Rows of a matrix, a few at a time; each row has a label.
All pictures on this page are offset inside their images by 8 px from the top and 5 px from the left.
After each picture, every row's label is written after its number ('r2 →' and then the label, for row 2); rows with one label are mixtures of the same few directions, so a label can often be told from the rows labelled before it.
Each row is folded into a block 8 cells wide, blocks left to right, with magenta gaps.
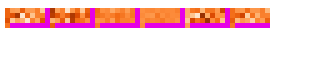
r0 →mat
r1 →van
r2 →van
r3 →mat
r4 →mat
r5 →mat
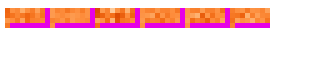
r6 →van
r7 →van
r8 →van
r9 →mat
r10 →mat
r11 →mat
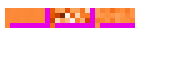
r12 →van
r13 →mat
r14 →van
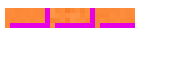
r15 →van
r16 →van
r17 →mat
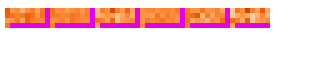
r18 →van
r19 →van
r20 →van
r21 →mat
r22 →mat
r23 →van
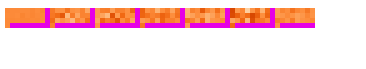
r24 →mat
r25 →mat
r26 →mat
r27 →van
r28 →van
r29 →van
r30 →van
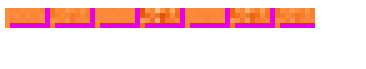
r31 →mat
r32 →van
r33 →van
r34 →van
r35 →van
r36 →van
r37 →van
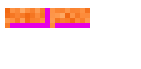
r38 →van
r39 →mat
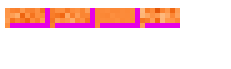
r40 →mat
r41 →mat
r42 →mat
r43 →van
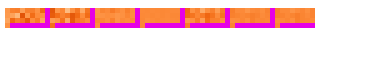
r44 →mat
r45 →van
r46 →van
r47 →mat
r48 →van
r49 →van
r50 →van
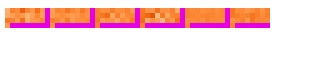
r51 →van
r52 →van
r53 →mat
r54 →mat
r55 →van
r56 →van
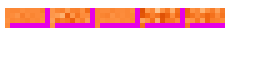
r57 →mat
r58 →mat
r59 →mat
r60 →van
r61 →van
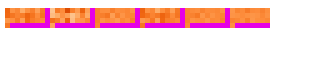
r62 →van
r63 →van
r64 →mat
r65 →van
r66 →mat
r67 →van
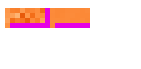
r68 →mat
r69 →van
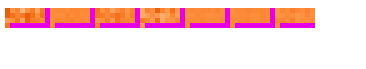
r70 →van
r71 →mat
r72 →van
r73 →van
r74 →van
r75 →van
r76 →van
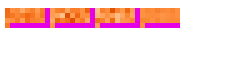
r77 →van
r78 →mat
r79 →van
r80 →van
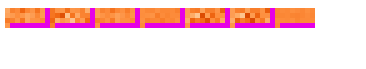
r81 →van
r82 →mat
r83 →van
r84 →mat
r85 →mat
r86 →mat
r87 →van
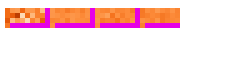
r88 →mat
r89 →van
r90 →mat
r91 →van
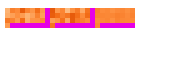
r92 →van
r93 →van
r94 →van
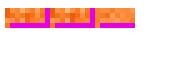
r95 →van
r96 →van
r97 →mat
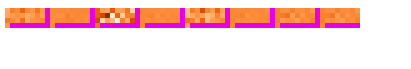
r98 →van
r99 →mat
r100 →mat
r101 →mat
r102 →van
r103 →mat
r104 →mat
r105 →mat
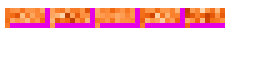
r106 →mat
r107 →mat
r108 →van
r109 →mat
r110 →van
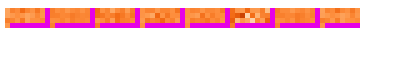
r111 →van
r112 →van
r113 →van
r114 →mat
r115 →mat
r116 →mat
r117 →van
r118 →van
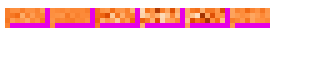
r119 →mat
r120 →mat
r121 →mat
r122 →van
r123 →mat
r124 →van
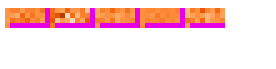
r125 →mat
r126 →mat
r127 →van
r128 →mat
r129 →van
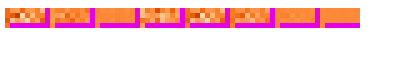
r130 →mat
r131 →mat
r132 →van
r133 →van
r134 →mat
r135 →mat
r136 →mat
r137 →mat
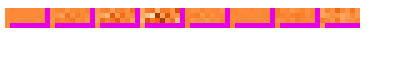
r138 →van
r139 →mat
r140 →mat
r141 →mat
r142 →mat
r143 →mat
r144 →van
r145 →van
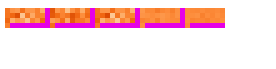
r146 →mat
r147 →van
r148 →mat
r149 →van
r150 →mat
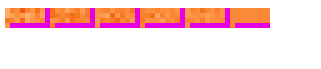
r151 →van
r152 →van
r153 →mat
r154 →mat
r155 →van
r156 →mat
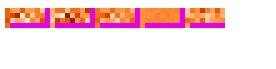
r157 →mat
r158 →mat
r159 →mat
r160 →mat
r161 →van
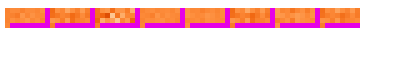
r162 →mat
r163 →van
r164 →mat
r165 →mat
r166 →van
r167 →van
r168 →van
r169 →van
